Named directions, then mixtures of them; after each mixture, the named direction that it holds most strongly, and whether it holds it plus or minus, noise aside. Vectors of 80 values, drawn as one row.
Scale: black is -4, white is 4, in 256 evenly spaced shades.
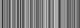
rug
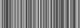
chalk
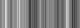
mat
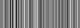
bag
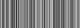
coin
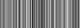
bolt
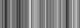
mat, minus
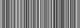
chalk, plus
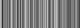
rug, plus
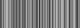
chalk, minus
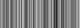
rug, minus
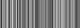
coin, minus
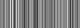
bag, minus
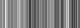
mat, plus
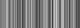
chalk, minus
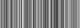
rug, minus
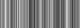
mat, plus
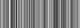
coin, plus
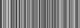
chalk, minus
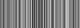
bolt, plus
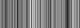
bolt, minus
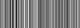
bag, plus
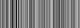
coin, plus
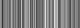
rug, plus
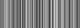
chalk, minus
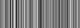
bag, plus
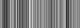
mat, minus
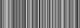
chalk, minus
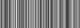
coin, minus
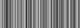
chalk, plus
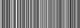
bag, minus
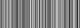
chalk, minus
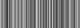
chalk, plus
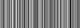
bag, minus
